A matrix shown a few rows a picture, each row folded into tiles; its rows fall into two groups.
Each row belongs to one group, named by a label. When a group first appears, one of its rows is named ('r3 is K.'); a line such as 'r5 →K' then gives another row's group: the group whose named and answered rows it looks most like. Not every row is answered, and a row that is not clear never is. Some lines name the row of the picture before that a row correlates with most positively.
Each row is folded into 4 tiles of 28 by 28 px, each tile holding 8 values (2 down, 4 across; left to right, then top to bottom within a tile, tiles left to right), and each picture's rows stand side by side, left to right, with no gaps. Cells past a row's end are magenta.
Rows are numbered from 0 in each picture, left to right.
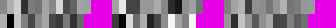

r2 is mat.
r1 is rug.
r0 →mat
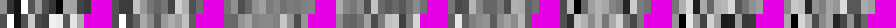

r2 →rug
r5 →rug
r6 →mat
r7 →mat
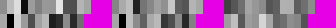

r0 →mat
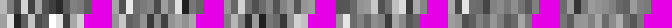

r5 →rug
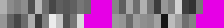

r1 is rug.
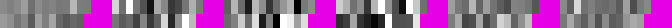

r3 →rug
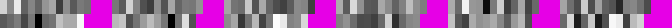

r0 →rug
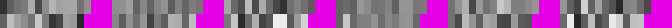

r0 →mat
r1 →rug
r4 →mat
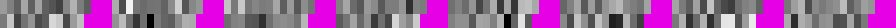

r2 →rug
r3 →rug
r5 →mat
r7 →mat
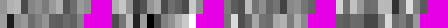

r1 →rug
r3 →rug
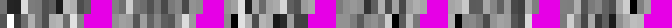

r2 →mat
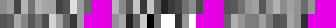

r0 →rug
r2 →mat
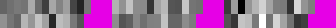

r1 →rug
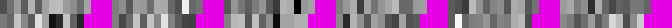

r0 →mat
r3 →mat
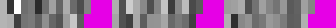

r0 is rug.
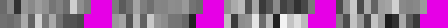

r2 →rug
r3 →mat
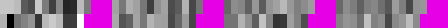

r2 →mat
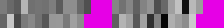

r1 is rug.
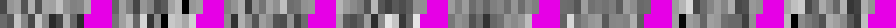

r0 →mat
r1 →rug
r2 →mat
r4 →rug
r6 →mat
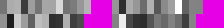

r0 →mat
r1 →rug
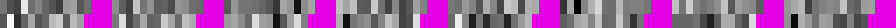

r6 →rug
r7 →mat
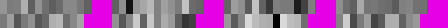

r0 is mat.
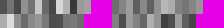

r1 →mat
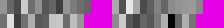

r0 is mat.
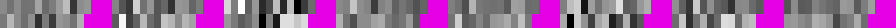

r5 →mat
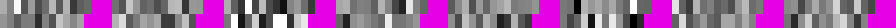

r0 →rug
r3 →rug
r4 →mat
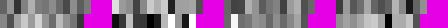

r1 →rug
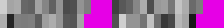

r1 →mat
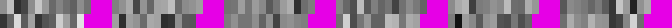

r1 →mat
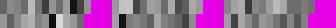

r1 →mat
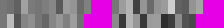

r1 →mat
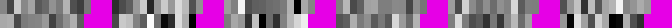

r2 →rug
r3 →rug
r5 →mat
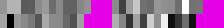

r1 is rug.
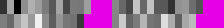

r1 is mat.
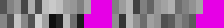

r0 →mat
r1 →mat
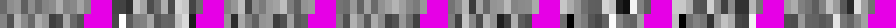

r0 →mat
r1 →mat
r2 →mat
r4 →mat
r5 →rug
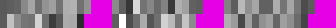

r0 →mat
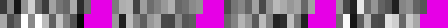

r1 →mat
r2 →mat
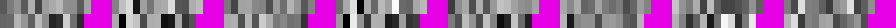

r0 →mat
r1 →mat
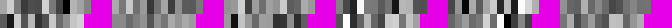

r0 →rug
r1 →rug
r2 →mat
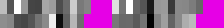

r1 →rug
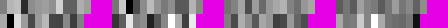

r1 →rug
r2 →mat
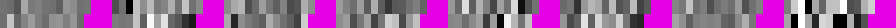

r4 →rug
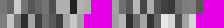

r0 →rug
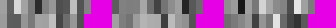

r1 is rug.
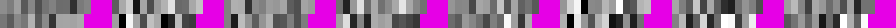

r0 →rug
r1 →mat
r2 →mat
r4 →rug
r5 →mat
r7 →rug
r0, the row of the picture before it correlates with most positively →1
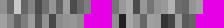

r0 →rug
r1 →mat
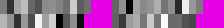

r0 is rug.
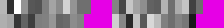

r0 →rug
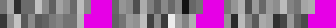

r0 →rug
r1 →rug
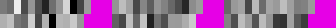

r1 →rug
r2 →mat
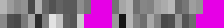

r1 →mat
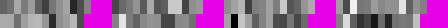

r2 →mat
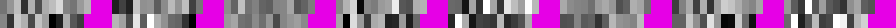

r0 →mat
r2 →rug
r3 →mat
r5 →rug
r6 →mat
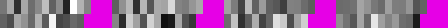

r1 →mat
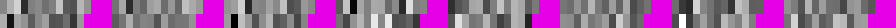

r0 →mat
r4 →mat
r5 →rug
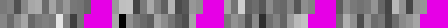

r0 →rug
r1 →mat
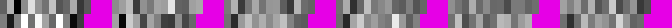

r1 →mat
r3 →rug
